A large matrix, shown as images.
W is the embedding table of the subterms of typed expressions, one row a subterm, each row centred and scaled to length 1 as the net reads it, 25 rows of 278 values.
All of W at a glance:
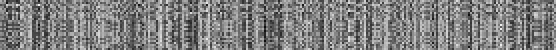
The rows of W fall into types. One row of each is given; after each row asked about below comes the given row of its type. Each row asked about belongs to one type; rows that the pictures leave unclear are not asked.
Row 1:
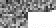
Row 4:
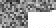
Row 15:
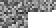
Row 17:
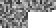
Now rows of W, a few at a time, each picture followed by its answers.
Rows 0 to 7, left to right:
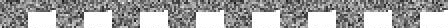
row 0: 4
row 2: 15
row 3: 17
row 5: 1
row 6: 17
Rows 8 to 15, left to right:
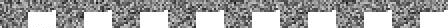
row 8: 17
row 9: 1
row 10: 15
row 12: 4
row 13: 15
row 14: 4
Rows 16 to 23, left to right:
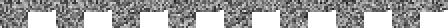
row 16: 17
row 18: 15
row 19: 1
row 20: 15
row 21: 1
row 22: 4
